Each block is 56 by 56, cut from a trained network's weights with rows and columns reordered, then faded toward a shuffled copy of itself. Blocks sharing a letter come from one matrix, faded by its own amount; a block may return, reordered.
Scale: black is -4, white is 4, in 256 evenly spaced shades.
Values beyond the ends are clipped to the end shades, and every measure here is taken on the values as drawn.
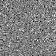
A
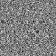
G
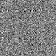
G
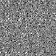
A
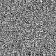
G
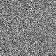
G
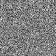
G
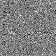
A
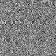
G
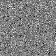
A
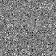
A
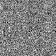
G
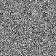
G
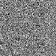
G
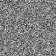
G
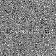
A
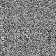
G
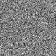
G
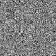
G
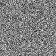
G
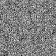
G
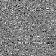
A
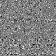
A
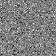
A
